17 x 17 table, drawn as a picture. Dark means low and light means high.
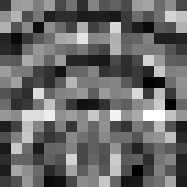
There is no overall slope. Rings spread out from the bottom middle. Row 11 stands out from the rest. On average the colour sits 40% of the way up the scale. No seam splits the table.
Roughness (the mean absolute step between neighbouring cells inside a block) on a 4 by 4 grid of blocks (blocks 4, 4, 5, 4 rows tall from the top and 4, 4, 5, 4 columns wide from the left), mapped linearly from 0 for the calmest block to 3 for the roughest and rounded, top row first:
2 1 1 2 / 0 1 0 1 / 2 1 1 3 / 1 1 1 0
